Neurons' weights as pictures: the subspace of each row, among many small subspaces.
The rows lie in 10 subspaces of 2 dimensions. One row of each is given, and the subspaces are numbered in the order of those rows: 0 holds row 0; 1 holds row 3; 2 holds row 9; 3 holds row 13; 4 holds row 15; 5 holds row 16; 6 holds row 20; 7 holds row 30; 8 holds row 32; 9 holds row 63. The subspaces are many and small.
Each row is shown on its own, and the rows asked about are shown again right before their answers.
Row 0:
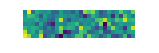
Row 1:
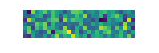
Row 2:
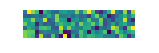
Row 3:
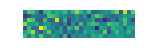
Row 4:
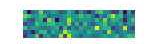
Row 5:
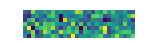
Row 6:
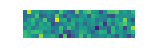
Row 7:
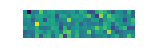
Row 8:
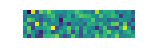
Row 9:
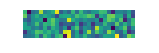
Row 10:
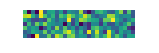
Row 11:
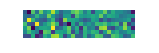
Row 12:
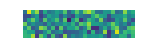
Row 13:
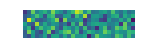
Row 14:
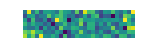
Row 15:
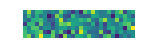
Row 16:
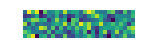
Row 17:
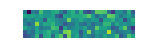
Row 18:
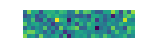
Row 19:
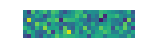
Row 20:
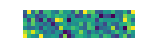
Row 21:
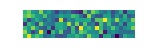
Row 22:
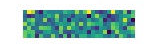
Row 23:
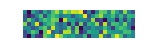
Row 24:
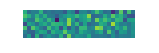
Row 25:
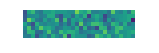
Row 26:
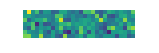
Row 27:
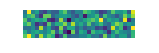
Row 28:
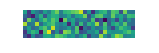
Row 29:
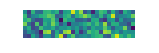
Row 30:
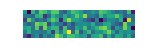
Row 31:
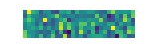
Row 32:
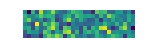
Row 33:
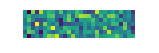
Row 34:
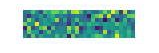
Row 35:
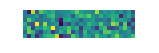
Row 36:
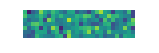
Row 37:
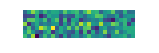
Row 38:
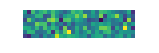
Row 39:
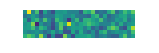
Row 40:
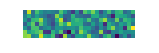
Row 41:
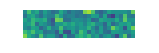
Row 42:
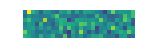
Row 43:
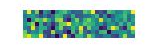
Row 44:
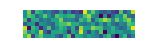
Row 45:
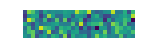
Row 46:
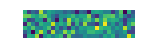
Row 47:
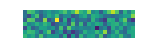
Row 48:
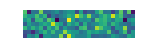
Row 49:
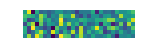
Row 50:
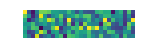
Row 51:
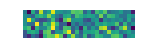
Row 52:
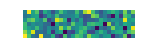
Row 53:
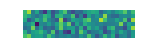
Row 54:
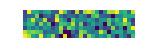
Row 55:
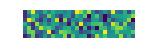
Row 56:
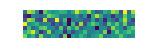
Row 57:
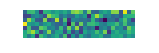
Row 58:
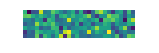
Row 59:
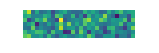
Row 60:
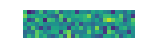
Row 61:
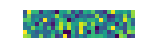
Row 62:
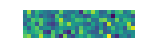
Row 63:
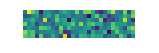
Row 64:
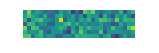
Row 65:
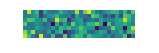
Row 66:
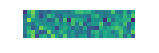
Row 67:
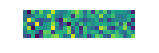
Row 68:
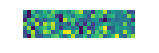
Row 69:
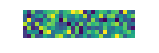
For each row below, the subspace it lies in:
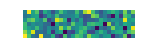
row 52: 0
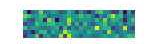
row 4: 1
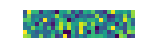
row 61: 2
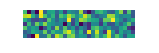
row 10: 5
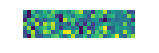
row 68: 2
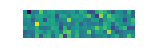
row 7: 9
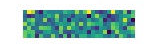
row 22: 9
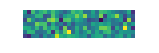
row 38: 7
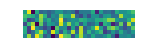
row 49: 5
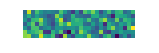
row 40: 4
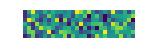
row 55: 3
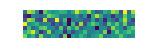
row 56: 1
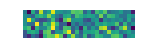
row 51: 8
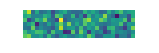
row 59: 3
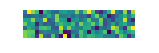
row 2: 9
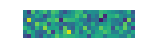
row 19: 7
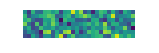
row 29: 4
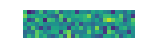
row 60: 2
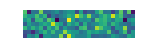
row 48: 6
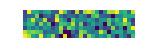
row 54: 4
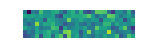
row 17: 9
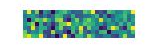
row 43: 8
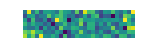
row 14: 6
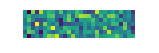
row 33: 5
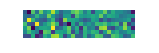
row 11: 8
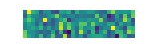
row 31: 2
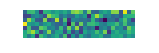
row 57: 1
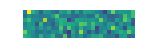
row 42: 2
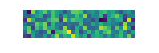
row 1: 7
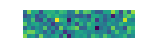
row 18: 6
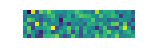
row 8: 5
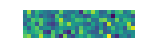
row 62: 4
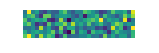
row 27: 7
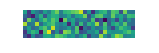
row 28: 0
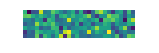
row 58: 9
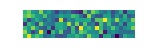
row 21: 0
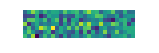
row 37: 5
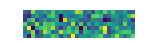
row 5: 2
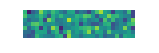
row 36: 3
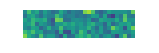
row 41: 1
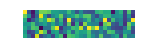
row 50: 7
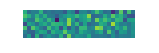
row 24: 6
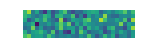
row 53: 3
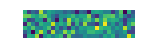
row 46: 0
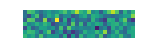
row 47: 4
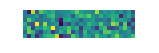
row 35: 5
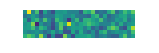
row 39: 8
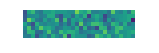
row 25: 3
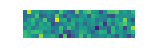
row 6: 4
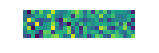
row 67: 8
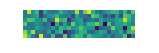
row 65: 0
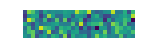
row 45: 3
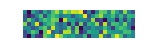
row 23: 0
